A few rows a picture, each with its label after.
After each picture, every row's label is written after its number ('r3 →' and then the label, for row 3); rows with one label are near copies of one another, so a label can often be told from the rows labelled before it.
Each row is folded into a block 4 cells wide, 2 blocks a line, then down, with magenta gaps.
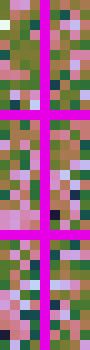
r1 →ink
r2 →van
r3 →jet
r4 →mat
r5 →mat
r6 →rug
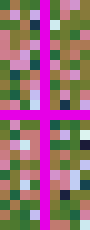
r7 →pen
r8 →ink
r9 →van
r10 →pen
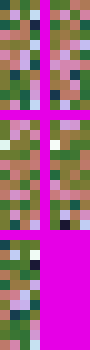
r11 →pen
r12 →mat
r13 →ink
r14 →ink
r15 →pen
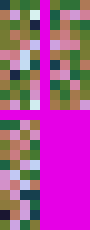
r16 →pen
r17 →rug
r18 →mat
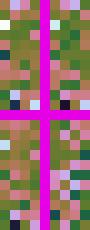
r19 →ink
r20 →ink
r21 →ink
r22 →mat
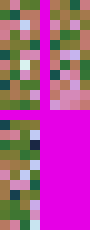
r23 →van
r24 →jet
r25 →pen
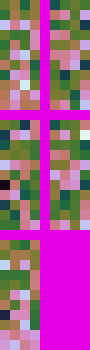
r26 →jet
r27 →pen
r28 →rug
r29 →pen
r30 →jet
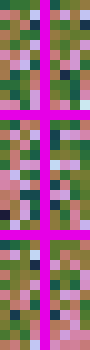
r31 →pen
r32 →pen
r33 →mat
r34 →rug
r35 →pen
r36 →jet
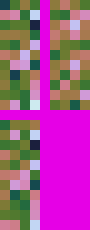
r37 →pen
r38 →van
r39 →pen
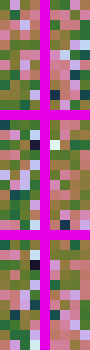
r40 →van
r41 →mat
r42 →pen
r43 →ink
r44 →pen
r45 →jet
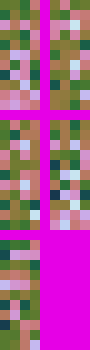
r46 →jet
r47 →van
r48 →van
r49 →jet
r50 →rug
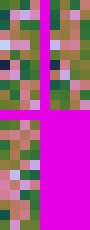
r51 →rug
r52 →rug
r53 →mat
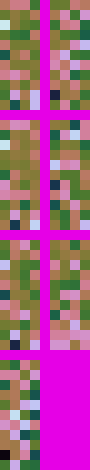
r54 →ink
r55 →mat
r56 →ink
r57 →rug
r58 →ink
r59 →jet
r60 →mat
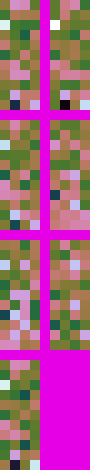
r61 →ink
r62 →ink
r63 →ink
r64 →jet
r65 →jet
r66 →van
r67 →ink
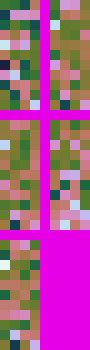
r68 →rug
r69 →ink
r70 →ink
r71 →jet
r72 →ink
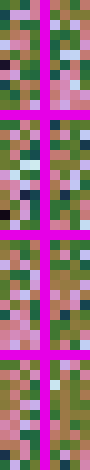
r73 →rug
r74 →jet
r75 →mat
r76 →pen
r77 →jet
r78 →pen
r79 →mat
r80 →ink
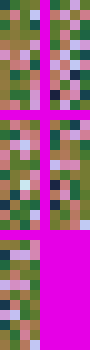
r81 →pen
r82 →mat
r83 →van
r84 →rug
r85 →rug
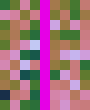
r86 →mat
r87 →jet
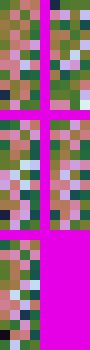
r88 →mat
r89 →pen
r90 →mat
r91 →mat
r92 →mat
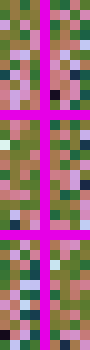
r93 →jet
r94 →mat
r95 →ink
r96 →pen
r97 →mat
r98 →ink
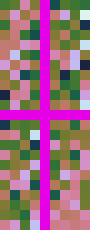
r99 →mat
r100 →pen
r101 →pen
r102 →jet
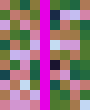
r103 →jet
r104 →rug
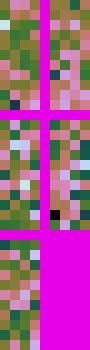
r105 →ink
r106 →jet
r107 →van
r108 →mat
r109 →pen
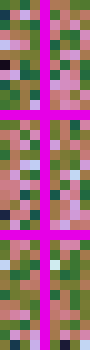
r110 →rug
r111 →jet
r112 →mat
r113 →jet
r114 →ink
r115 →ink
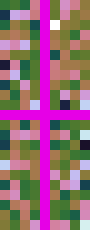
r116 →rug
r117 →ink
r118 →rug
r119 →pen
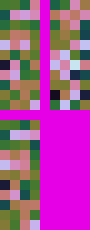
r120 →rug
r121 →mat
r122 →rug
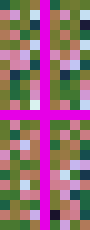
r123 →pen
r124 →pen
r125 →van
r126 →mat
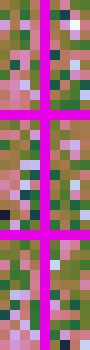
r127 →jet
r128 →van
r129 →mat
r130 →van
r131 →jet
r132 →ink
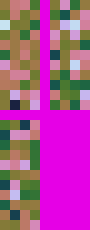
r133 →ink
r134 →van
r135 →rug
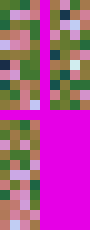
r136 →rug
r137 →van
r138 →jet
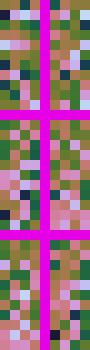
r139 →rug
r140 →pen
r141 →mat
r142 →jet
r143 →jet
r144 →mat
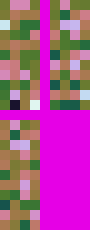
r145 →ink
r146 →van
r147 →van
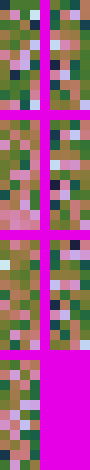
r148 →pen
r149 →rug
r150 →jet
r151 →rug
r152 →ink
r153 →rug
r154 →mat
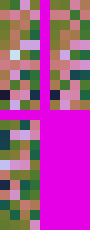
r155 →mat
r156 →mat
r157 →rug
